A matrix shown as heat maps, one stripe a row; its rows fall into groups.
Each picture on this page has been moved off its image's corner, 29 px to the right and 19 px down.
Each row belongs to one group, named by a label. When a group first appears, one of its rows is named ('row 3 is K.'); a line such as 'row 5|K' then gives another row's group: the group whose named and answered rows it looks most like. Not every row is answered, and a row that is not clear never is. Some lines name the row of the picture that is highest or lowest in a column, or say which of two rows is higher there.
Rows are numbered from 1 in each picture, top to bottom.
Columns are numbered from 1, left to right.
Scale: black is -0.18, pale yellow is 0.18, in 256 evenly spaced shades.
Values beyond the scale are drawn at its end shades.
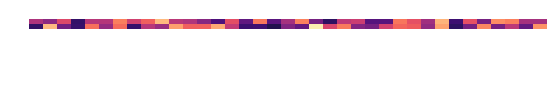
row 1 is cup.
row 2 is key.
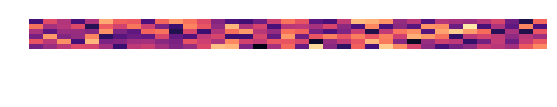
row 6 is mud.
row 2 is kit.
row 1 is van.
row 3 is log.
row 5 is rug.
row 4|key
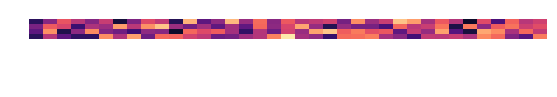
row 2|cup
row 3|key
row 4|van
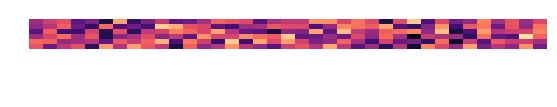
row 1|key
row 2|van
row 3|key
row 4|rug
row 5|cup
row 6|kit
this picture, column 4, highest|6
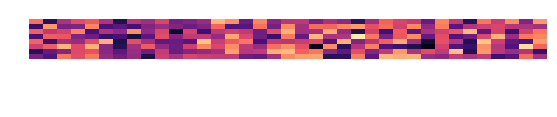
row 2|key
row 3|kit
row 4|key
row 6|rug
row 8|mud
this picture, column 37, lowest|7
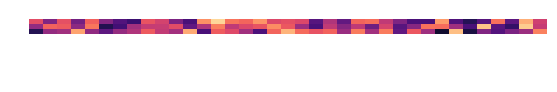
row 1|rug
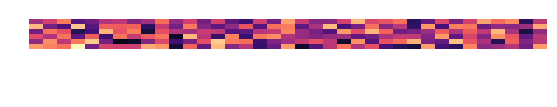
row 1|van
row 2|kit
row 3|van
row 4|cup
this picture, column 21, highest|5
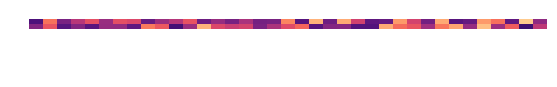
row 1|key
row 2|log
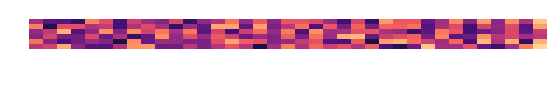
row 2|log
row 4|key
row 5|log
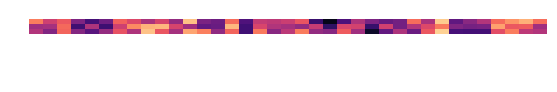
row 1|cup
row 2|cup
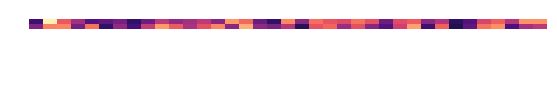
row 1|key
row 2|key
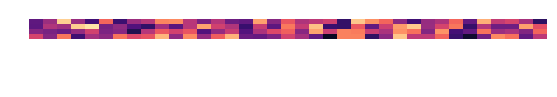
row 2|mud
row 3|key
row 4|cup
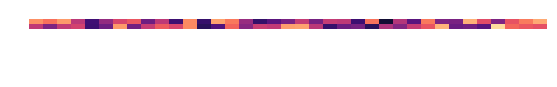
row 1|kit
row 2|cup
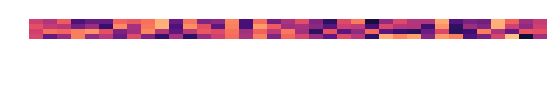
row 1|cup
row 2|cup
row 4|log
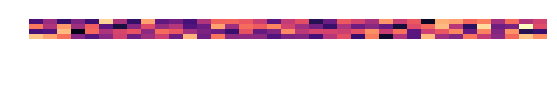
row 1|log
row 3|van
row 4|kit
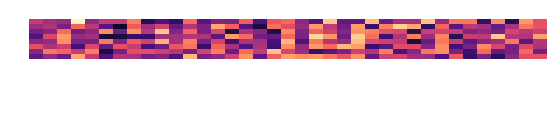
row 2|mud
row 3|van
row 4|key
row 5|van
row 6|key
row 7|rug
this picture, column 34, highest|4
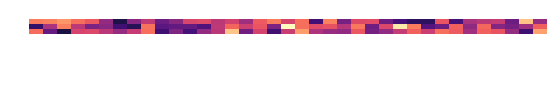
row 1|rug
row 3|log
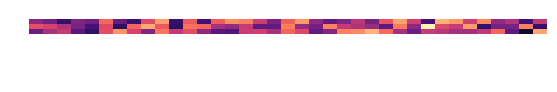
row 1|log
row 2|kit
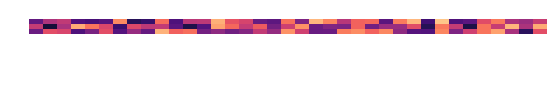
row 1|key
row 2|log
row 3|van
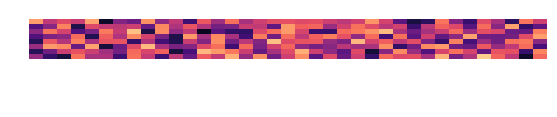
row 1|rug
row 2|van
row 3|van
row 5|mud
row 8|log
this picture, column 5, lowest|4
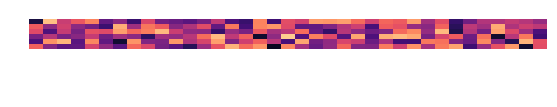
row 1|key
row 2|cup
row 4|mud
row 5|rug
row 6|log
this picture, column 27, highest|4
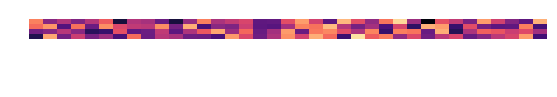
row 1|log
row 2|kit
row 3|key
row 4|mud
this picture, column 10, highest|2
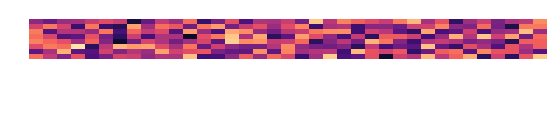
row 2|rug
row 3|kit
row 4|log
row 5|rug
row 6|kit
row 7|van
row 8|kit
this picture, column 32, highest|8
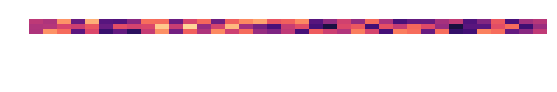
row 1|rug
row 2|cup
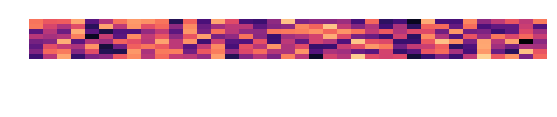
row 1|kit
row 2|kit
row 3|mud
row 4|kit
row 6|rug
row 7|rug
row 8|van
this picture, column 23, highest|3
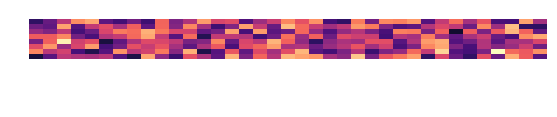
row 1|mud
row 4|kit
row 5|rug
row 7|cup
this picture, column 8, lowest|8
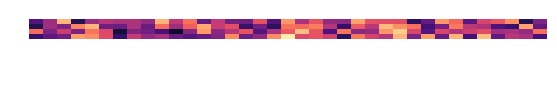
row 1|van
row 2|mud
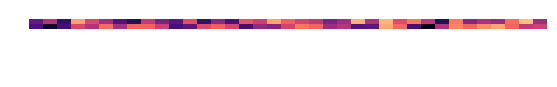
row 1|mud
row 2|log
